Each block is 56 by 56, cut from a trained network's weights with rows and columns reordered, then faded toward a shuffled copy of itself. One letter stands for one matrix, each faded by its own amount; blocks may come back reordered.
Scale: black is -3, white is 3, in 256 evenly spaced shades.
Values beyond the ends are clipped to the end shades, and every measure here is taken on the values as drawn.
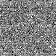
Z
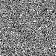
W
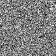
W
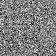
W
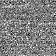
Z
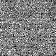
Z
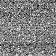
Z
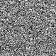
W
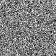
W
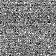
Z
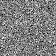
W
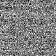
Z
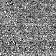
Z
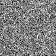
W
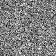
W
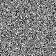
W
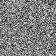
W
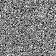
W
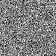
W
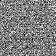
Z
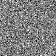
W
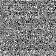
Z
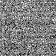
Z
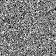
W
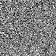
W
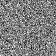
W
